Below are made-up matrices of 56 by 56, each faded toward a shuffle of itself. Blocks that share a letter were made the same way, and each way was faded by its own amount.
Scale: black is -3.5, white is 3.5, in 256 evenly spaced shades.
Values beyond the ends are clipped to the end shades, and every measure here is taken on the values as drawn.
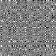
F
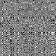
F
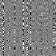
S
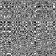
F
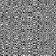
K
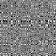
F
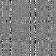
S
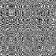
K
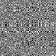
K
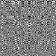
F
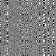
S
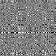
F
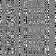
S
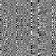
S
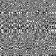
F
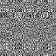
K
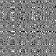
F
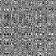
K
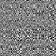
K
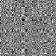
K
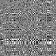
F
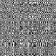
K
